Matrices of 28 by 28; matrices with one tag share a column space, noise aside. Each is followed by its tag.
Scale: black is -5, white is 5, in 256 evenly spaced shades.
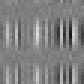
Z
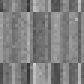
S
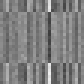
S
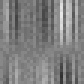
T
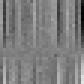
T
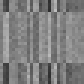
S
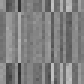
S
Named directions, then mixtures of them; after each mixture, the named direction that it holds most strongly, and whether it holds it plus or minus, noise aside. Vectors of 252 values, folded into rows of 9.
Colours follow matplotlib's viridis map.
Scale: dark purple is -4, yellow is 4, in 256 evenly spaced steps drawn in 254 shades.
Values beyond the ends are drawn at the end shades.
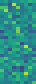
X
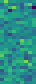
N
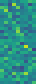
X, plus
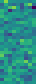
N, plus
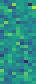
N, minus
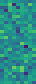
X, minus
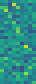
X, plus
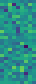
X, minus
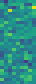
N, minus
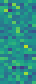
X, plus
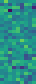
N, plus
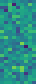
X, minus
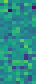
N, plus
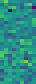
N, plus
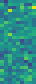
N, minus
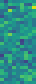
N, minus
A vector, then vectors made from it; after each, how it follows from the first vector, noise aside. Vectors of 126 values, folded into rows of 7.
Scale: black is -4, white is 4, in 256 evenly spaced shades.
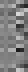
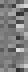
negated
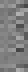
shrunk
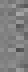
shrunk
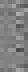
shrunk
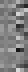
copied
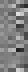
copied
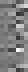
negated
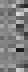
copied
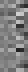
copied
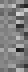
copied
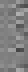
shrunk
